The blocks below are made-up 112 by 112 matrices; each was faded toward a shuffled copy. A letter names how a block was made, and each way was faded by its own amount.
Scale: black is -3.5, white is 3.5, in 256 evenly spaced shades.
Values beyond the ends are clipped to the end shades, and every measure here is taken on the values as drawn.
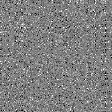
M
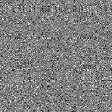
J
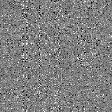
M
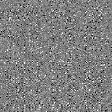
M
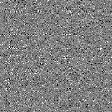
J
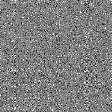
M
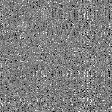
M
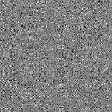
J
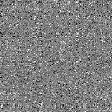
J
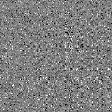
M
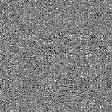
J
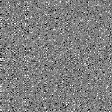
M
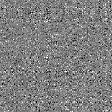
J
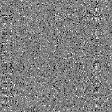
M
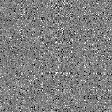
M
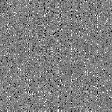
M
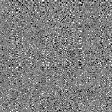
J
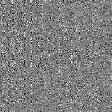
M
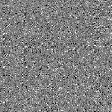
M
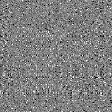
J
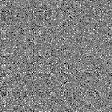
J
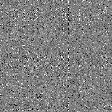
M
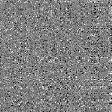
M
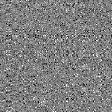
J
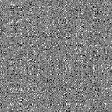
J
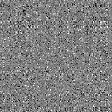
J
